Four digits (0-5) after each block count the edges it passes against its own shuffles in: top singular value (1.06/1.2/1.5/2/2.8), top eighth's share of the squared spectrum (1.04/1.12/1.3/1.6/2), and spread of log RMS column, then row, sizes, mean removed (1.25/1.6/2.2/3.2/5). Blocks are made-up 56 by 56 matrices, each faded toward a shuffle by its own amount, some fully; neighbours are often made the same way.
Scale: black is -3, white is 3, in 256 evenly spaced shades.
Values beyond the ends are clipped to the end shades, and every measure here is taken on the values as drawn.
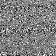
0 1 0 3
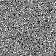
0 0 0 0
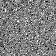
0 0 0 0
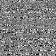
1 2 0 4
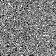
0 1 0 0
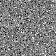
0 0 0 0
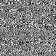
1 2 0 3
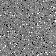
2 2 0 1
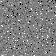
0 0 0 0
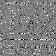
4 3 1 2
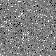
0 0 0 0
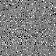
3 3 1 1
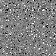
3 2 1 1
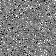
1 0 0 0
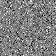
2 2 0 0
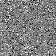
3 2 0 1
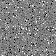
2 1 0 0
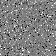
2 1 0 0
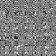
4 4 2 2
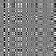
5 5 4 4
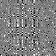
4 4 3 2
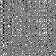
4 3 2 1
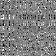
4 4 3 2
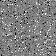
3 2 1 0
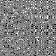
4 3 2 2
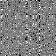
4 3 2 1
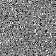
2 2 1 0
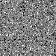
1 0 0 0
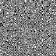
3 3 2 1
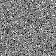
1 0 0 0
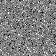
1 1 0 0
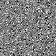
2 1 1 0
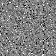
2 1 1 0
